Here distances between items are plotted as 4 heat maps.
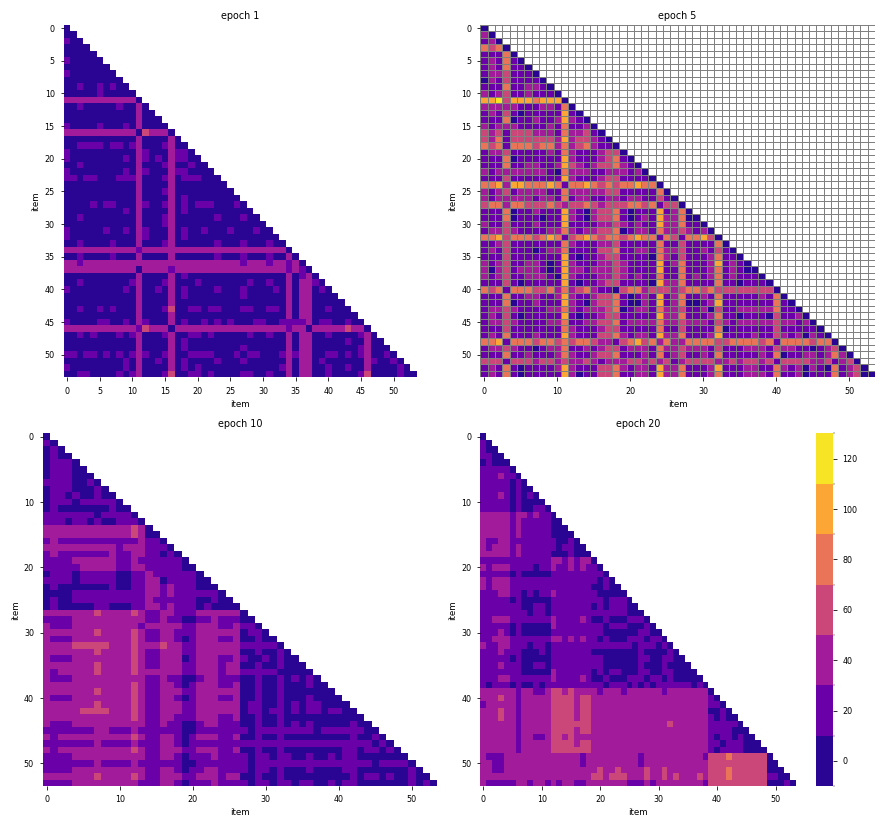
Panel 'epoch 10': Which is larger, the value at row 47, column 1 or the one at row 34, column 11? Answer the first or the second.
the second
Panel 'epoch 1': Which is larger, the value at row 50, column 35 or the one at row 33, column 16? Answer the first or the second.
the second
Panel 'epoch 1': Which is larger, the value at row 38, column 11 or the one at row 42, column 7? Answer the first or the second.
the first
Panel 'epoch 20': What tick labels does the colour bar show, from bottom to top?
0, 20, 40, 60, 80, 100, 120
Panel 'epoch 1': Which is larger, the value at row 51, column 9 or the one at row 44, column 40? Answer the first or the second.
the first
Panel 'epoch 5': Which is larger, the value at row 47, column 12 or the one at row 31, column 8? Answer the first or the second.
the first
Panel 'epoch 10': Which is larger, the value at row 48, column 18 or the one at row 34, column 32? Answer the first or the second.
the first
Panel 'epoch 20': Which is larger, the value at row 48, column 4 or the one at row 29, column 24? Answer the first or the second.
the first
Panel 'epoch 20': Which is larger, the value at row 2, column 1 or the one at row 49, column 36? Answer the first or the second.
the second
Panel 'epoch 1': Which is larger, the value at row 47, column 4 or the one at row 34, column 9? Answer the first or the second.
the second
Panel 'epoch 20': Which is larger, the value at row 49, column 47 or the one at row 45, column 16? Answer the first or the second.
the first
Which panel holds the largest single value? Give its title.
epoch 5
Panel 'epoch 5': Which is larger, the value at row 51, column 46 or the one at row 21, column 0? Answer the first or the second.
the first
